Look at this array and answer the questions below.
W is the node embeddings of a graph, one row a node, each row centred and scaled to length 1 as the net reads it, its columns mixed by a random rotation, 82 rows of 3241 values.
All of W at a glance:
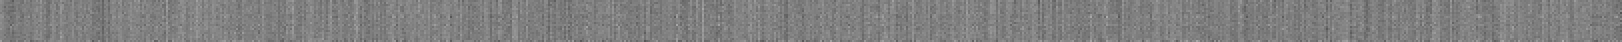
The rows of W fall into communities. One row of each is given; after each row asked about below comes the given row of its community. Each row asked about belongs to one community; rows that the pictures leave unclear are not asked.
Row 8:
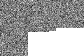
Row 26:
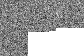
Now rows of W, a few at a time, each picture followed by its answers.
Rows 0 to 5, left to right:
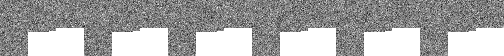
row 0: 26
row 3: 8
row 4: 8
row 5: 8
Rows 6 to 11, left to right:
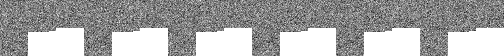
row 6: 26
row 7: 26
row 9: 26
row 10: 26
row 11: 26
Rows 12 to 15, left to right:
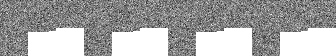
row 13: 26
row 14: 26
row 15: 26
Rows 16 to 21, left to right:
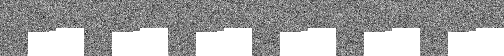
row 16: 26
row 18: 26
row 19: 26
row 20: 26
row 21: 26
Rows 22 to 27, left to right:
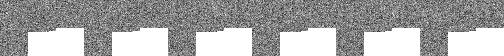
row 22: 8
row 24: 26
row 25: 8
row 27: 26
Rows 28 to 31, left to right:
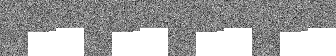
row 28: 8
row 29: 8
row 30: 26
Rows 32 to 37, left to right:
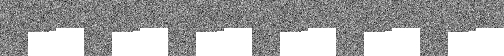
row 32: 8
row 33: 8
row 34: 8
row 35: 8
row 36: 8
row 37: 26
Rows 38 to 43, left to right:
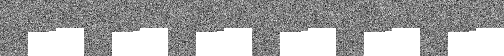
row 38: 26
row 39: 8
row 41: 26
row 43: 8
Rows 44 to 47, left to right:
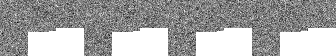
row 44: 26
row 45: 26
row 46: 8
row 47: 8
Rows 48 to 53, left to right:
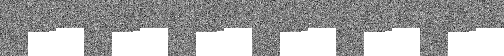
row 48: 8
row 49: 8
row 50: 8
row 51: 8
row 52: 26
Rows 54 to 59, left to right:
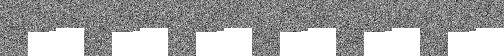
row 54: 26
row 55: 26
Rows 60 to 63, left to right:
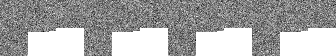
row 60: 26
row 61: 26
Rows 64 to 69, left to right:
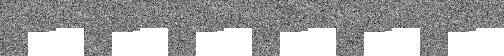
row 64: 26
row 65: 8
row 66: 26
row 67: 26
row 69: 8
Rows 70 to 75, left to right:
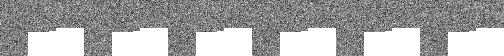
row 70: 26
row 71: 8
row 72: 26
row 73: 26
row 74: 8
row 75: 26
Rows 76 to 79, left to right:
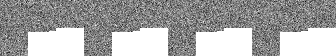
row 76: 8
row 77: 8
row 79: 26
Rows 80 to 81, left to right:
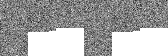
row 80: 8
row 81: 8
